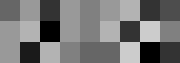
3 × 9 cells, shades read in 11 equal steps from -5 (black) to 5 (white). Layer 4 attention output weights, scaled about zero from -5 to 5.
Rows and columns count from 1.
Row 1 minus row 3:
-2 5 -5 1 1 2 -1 2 1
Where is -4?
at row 3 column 2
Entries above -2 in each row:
6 7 6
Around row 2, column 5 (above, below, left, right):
0 -1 1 2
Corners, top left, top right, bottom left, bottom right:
-1 -2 1 -3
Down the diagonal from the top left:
-1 2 2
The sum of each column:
1 -1 -6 2 -1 2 2 -5 -5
